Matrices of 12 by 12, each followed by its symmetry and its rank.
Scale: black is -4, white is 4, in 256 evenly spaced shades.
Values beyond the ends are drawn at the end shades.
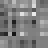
antisymmetric, rank two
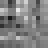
antisymmetric, rank two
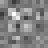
symmetric, rank two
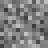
antisymmetric, full rank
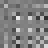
symmetric, rank two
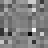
antisymmetric, rank two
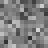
antisymmetric, full rank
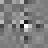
symmetric, rank two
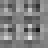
antisymmetric, rank two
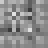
symmetric, rank two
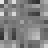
symmetric, rank two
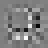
antisymmetric, rank two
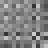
symmetric, rank two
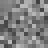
antisymmetric, full rank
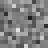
antisymmetric, full rank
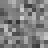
antisymmetric, full rank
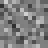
antisymmetric, full rank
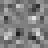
antisymmetric, rank two
